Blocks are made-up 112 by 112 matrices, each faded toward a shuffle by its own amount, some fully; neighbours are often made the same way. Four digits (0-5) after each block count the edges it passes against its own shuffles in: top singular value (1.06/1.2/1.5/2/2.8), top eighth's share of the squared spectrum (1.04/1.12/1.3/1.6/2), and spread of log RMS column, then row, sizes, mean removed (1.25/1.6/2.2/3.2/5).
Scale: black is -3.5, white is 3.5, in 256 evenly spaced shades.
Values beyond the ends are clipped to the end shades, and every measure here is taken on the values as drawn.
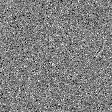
0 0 0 0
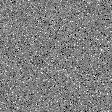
1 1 0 0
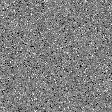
2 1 0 0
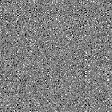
4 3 2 2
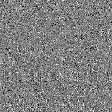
3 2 1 1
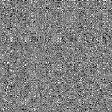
4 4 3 2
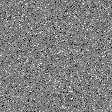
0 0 0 0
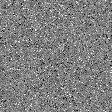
1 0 0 0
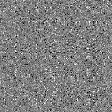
4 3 2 2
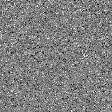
3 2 1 1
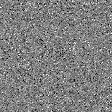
3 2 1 1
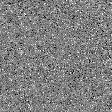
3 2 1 0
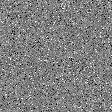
0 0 0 0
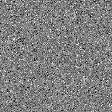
3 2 1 1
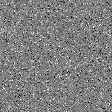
3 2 0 0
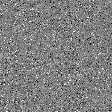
3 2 1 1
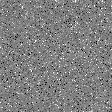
0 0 0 0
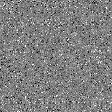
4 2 0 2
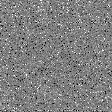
3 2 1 1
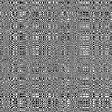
5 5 4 4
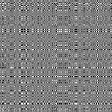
5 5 4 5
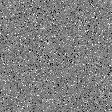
1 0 0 0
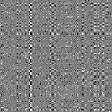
5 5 4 3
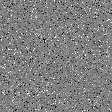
2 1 0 0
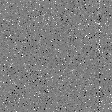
3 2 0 0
